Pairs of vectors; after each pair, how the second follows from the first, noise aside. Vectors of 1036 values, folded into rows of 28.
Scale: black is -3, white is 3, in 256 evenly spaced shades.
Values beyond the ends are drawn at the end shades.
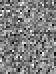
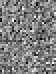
reversed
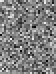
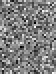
reversed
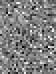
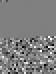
partly zeroed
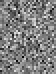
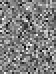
wrapped around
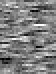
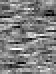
reversed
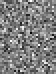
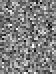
reversed
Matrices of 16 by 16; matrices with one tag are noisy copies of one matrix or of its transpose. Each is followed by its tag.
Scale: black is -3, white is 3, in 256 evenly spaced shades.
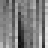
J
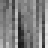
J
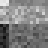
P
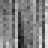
J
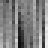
J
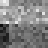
P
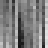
J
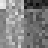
P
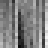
J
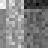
P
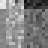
P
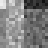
P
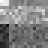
P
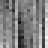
J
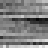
J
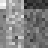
P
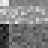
P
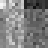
P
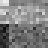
P
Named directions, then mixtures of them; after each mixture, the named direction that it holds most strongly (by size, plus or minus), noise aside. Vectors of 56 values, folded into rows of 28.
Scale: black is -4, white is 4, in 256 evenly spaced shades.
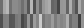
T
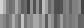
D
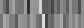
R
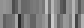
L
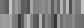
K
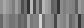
T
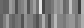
R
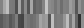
T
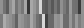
R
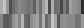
K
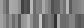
K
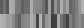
K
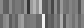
R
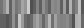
K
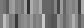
R
